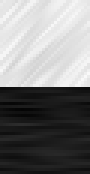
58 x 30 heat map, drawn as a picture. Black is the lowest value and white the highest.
The table splits into 2 rows of 1 panel. Panel 1,1: very high, slanting up to the right, faint in contrast. Panel 2,1: very low, streaked across, faint in contrast.
